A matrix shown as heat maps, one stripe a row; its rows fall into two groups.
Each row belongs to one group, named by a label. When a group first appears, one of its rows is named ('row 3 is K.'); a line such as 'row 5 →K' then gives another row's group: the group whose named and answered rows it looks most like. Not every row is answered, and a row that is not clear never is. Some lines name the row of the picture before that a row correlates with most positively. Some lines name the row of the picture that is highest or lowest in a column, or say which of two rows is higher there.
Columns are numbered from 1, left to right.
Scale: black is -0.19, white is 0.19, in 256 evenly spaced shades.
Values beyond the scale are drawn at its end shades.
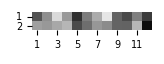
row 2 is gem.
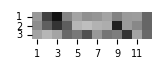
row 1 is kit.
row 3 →gem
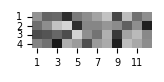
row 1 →kit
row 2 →gem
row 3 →kit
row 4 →kit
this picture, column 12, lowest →2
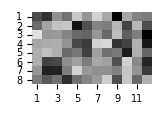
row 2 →gem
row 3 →gem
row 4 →gem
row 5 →gem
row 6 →kit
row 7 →kit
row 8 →kit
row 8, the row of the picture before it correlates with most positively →1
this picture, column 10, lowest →5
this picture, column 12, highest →8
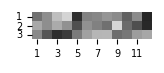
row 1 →gem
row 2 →gem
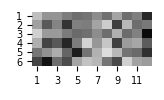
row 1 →gem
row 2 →kit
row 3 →gem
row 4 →kit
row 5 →gem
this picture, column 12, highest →6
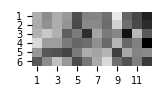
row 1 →gem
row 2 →gem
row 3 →gem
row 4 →gem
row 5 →kit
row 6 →gem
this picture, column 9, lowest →5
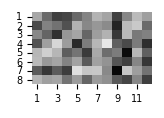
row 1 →kit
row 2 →kit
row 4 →gem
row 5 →gem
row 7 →kit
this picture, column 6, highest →7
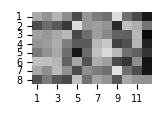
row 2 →kit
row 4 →gem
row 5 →gem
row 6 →gem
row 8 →kit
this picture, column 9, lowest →2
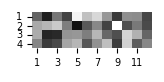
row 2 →gem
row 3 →kit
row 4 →kit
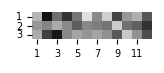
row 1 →kit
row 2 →gem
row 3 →kit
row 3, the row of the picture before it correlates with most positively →3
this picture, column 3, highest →2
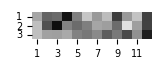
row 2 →kit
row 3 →gem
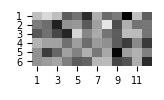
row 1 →gem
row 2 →kit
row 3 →kit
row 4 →gem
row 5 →kit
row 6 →gem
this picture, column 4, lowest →3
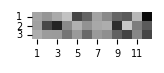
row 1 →gem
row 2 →kit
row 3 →gem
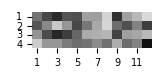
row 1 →kit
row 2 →gem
